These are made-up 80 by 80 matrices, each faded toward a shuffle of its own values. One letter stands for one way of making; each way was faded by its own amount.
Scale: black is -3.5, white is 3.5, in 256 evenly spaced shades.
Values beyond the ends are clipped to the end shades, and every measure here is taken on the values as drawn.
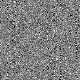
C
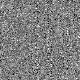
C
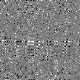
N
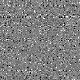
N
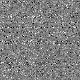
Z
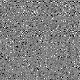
N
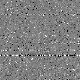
N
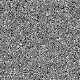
C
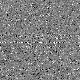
Z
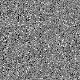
C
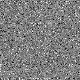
Z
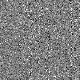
C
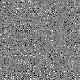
N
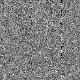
C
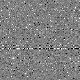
N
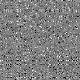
N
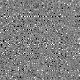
N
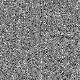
C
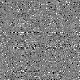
N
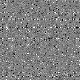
N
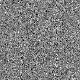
C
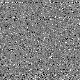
Z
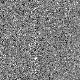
C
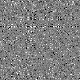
N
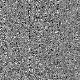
C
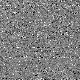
Z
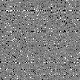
N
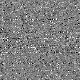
Z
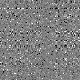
N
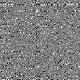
N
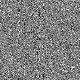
C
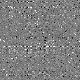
N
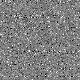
Z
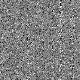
C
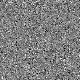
C
